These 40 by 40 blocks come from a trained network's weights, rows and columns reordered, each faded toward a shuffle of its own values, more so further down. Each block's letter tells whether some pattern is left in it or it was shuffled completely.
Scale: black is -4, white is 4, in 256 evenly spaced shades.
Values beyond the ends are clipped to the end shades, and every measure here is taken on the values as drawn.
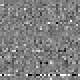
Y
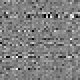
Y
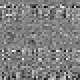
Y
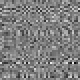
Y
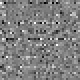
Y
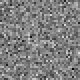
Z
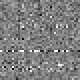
Y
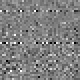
Y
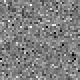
Z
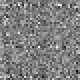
Y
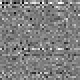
Y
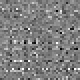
Y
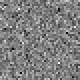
Z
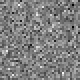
Z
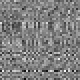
Y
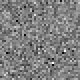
Z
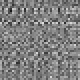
Y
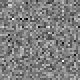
Y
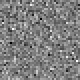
Z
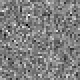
Z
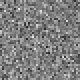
Z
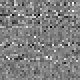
Y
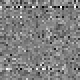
Y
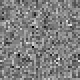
Y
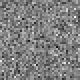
Z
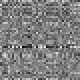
Y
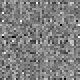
Y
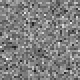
Z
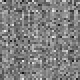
Y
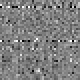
Y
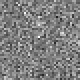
Y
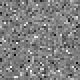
Z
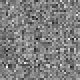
Y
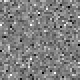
Z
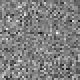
Y
